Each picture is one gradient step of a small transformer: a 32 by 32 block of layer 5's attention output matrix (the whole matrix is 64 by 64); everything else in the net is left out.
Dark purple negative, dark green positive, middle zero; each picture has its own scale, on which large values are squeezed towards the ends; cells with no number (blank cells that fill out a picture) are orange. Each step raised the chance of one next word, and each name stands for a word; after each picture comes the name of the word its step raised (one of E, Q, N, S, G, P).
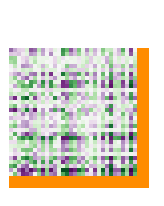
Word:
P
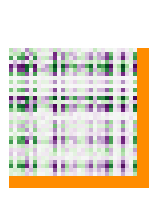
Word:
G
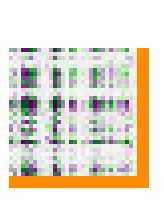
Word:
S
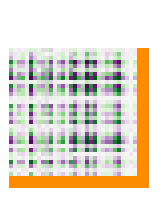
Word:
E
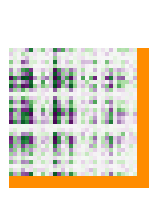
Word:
E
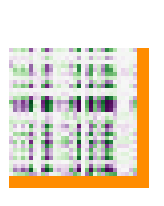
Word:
S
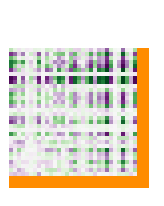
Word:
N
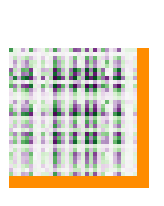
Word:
E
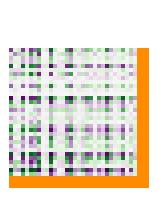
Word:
P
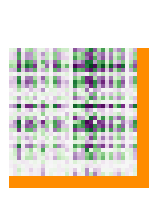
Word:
N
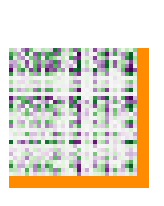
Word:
G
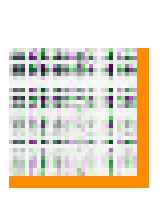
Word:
G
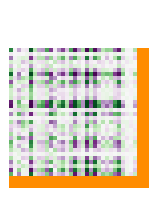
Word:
S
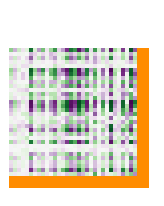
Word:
S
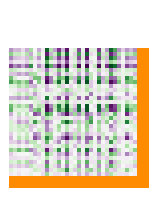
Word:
N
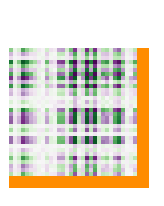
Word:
E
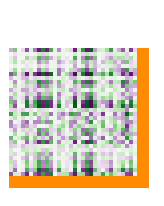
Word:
S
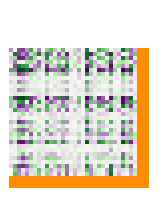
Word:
G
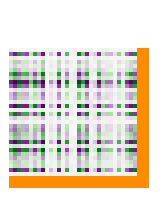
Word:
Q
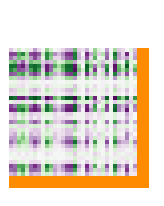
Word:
G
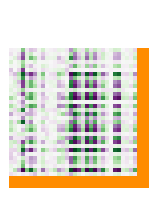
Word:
Q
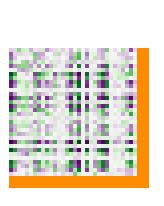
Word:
Q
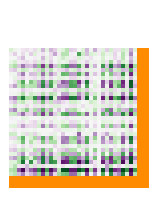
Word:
P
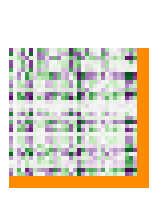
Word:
Q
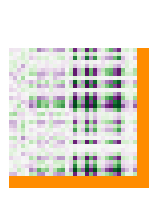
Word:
S
